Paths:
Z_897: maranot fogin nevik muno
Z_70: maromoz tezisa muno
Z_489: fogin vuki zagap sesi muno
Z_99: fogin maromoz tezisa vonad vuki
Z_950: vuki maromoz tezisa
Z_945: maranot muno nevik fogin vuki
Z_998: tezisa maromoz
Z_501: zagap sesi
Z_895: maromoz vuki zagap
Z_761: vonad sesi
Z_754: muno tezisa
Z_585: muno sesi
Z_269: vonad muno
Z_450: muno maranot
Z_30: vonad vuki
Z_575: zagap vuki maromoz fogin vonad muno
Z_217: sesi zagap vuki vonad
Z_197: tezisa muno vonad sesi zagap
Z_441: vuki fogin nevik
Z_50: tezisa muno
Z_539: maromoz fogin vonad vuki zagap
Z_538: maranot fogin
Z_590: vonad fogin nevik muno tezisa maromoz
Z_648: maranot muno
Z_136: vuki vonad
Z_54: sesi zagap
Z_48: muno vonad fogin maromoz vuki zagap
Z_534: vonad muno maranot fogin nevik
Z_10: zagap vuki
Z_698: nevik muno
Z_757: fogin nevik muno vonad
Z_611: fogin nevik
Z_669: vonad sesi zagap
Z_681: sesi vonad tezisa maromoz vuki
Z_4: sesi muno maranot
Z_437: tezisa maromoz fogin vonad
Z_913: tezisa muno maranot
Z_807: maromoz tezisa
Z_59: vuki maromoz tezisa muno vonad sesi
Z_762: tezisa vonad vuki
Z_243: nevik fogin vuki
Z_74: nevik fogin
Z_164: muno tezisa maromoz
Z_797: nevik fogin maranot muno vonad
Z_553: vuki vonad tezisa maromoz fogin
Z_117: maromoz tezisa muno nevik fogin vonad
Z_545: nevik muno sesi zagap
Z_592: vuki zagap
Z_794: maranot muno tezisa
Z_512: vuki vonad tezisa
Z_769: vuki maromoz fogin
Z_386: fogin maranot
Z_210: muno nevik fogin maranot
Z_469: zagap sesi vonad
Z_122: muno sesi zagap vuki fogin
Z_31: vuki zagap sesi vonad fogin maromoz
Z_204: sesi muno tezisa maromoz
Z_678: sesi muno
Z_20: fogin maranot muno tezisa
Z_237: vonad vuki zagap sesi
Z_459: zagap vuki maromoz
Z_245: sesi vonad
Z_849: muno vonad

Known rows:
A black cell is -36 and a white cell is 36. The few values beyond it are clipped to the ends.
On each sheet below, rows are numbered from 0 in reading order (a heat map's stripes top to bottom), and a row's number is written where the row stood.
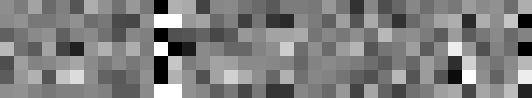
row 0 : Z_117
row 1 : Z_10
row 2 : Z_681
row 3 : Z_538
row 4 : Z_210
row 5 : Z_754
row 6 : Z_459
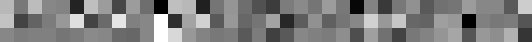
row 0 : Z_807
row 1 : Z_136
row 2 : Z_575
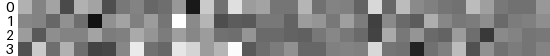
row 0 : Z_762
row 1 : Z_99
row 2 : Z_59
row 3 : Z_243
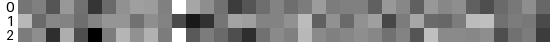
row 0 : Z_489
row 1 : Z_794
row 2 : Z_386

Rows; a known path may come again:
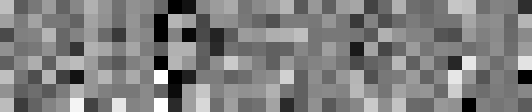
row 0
Z_648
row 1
Z_117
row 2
Z_4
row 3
Z_539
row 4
Z_164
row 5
Z_538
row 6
Z_534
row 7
Z_136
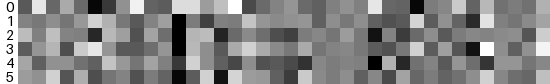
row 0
Z_74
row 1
Z_450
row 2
Z_807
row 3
Z_754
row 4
Z_895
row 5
Z_998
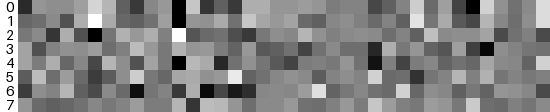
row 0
Z_585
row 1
Z_849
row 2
Z_386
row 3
Z_950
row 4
Z_70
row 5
Z_797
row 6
Z_54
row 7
Z_590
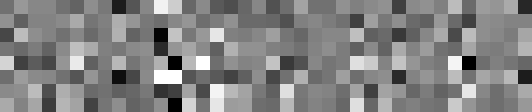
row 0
Z_469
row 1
Z_59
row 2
Z_545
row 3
Z_48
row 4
Z_30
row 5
Z_501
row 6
Z_913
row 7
Z_762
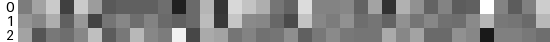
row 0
Z_50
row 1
Z_437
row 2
Z_553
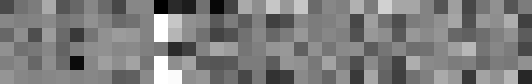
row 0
Z_245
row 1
Z_575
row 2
Z_489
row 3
Z_945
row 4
Z_99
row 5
Z_459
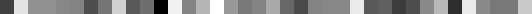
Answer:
Z_698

